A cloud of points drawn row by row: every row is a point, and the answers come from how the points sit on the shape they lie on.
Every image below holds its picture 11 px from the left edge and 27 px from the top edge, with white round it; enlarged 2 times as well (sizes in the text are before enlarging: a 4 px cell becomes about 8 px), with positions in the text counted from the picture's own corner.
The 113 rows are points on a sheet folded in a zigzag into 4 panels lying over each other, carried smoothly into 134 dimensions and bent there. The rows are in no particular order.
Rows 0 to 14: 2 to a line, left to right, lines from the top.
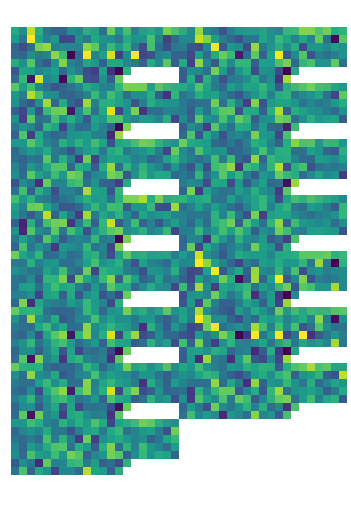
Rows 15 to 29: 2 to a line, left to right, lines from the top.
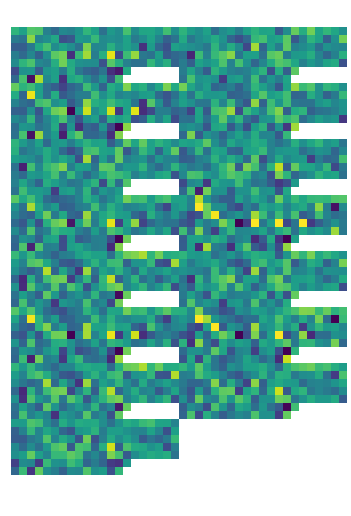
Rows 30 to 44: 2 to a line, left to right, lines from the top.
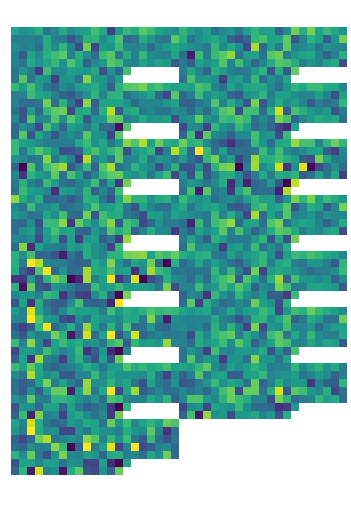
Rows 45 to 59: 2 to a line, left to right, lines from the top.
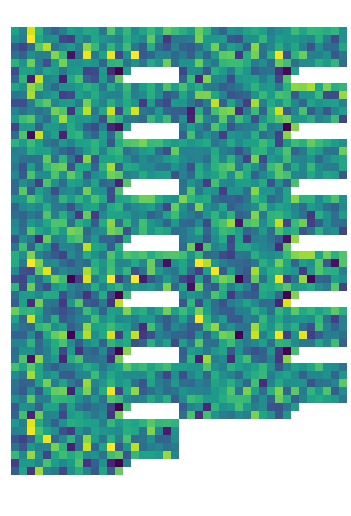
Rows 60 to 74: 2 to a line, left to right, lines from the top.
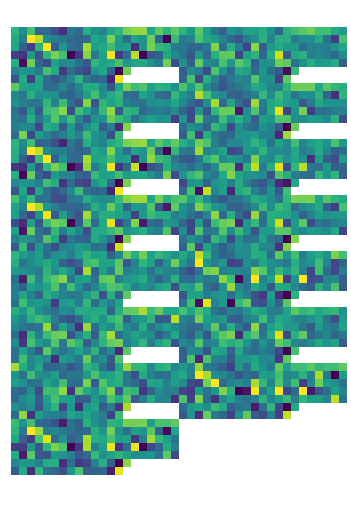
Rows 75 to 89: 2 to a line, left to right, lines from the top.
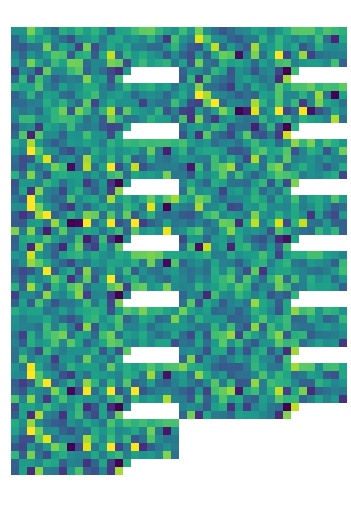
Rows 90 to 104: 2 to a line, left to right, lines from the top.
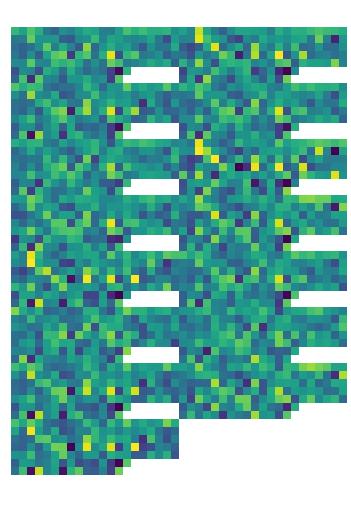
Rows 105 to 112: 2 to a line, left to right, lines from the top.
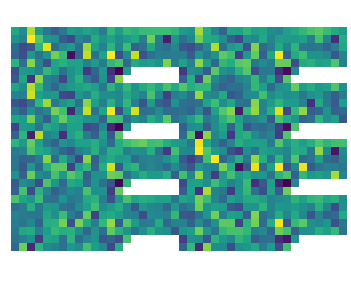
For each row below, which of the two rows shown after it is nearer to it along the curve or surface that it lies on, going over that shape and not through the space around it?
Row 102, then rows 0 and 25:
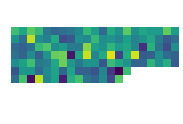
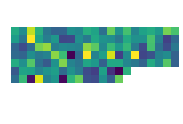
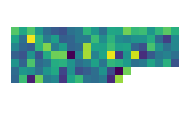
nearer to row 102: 0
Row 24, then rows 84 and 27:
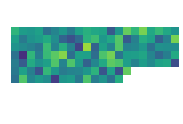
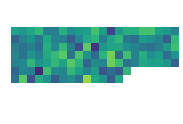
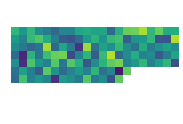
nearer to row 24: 84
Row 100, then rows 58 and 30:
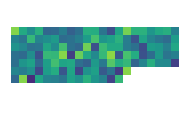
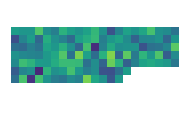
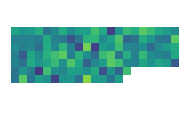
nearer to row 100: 58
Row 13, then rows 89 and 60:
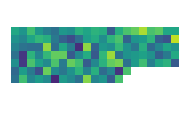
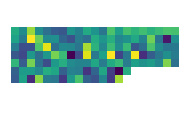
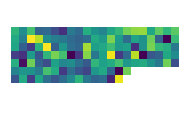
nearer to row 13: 60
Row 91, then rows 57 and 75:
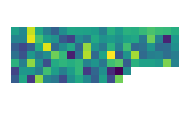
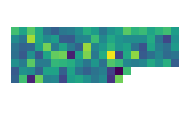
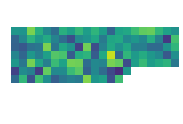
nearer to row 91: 75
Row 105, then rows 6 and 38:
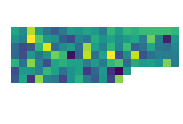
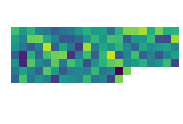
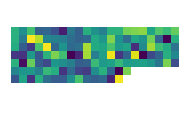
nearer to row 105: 38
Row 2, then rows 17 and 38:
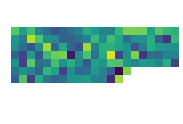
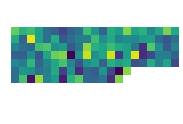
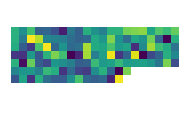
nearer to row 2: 38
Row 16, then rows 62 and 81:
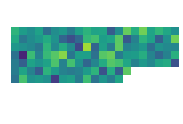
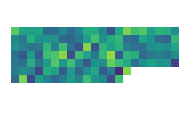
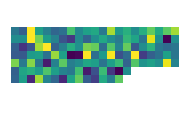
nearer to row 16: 62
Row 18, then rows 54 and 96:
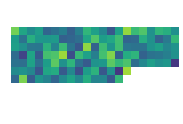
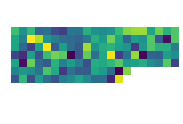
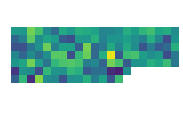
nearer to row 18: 96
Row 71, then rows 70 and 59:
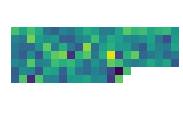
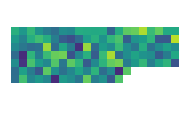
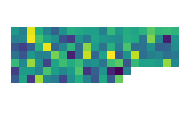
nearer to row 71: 59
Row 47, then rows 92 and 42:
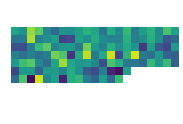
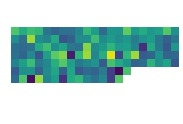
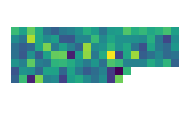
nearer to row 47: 92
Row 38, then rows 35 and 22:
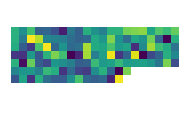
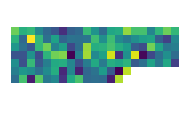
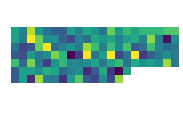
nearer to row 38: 22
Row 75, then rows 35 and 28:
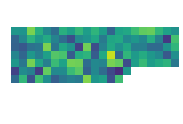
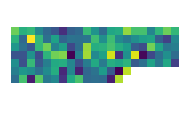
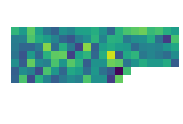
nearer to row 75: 28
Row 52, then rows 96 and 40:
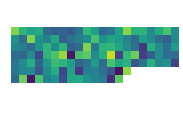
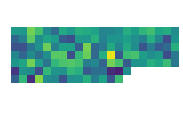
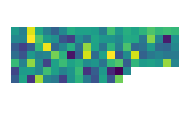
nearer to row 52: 96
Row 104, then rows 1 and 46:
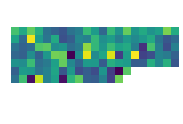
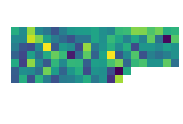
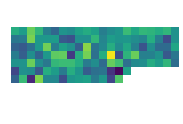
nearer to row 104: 46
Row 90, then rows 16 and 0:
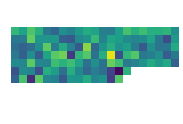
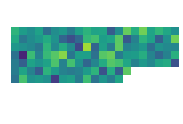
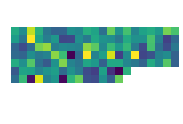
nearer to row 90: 0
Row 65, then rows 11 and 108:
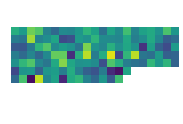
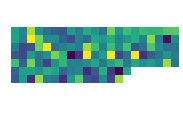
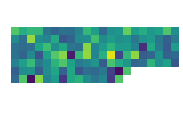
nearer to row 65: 108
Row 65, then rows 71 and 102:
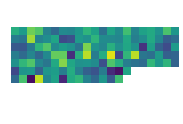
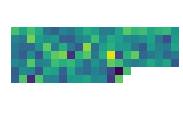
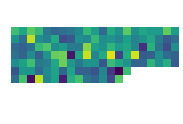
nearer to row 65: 102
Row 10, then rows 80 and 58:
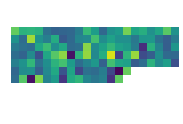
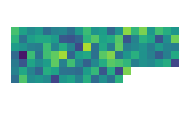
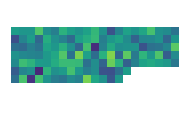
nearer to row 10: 58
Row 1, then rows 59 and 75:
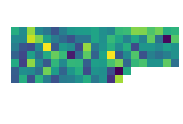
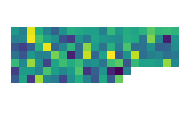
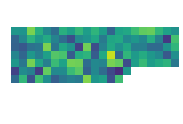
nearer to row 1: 59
